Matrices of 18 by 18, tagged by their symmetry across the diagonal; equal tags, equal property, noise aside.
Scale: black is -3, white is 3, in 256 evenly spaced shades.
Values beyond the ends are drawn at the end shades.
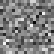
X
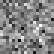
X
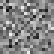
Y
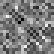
Y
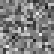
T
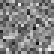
X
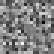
T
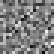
T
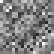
Y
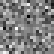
T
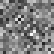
Y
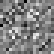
Y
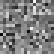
T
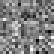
T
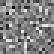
Y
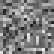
X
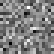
X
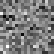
X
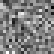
T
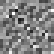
Y
